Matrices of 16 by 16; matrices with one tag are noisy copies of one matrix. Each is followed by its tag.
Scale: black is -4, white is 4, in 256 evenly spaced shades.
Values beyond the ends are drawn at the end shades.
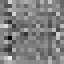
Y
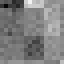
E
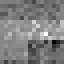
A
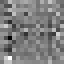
Y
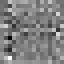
Y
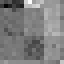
E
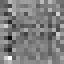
Y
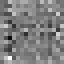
Y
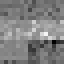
A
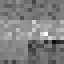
A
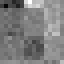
E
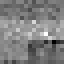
A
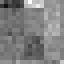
E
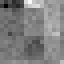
E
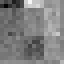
E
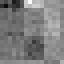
E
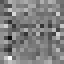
Y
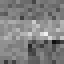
A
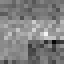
A
